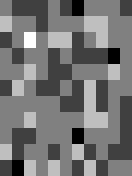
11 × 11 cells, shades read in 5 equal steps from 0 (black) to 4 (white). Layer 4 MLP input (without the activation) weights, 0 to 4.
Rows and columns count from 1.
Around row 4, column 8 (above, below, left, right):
2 2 1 1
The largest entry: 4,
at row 3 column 3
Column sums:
21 17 25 19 20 20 14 25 21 20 17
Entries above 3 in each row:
0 0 1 0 0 0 0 0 0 0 0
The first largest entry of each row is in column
1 1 3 1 3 2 8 3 1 1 3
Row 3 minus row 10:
-2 1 2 0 2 1 -2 1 1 1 1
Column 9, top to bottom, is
2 3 3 1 2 1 1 3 2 2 1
